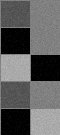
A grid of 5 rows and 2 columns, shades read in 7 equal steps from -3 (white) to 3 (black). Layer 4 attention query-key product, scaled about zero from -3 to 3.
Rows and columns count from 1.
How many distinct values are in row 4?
2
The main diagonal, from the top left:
1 0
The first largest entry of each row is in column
1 1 2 1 1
